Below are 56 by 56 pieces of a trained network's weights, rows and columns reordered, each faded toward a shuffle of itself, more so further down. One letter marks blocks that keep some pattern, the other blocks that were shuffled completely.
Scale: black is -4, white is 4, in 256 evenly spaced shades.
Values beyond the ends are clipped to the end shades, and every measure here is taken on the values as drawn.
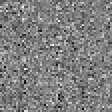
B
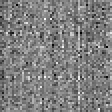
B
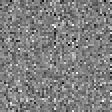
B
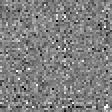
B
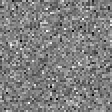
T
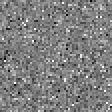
T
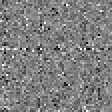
B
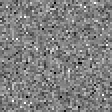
T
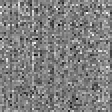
B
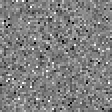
T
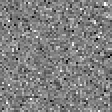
T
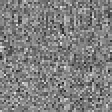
B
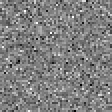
T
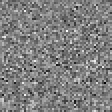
B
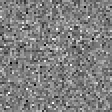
T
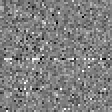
B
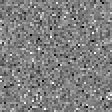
T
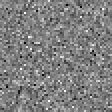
T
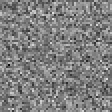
B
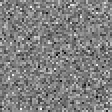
T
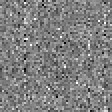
B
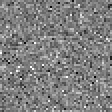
T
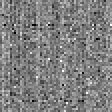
B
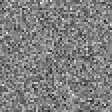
T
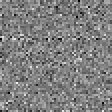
B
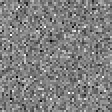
B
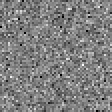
T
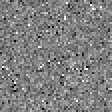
T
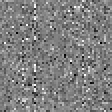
B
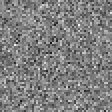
T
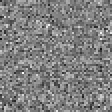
B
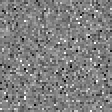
T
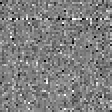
B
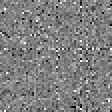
B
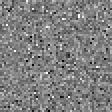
T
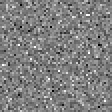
T
